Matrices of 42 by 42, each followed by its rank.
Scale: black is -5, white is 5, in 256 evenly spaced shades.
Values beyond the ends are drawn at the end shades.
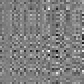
three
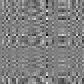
two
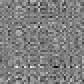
five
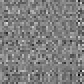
five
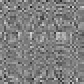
five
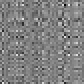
three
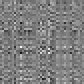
three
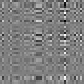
two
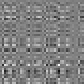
two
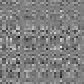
three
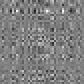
three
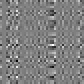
two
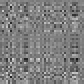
three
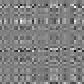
two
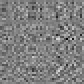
five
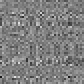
five
